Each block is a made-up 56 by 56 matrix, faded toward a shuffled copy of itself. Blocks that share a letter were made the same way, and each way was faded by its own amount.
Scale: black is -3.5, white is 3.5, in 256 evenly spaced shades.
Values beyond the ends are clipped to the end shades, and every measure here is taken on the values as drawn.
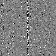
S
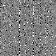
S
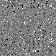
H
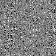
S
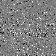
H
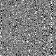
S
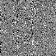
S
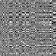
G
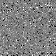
H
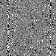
S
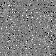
H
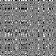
G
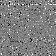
H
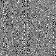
S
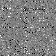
H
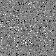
H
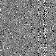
S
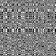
G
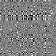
G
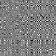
G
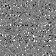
H
